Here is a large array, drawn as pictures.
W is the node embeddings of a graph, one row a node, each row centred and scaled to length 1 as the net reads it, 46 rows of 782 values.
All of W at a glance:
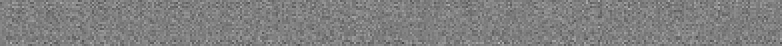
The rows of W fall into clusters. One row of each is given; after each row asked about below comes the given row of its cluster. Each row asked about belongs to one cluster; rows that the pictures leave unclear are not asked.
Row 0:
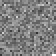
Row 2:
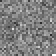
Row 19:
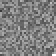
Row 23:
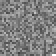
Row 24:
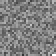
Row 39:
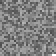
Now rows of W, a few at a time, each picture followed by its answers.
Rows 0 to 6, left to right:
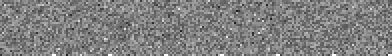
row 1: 24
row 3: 2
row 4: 39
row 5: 0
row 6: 2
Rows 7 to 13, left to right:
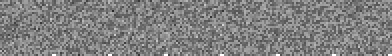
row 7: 2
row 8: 24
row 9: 19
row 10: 0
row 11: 39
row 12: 0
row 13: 24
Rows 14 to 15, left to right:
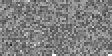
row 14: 0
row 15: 2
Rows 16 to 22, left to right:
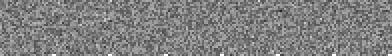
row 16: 39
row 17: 24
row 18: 39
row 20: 0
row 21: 19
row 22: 0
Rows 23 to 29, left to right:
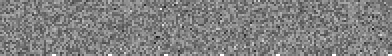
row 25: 2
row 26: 24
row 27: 0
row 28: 19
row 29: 2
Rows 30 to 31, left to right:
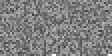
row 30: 23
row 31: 0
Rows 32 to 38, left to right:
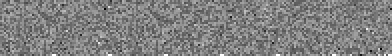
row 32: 23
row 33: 2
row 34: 23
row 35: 0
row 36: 39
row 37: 24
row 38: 24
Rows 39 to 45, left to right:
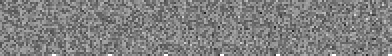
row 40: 23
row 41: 2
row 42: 19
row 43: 19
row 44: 2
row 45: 23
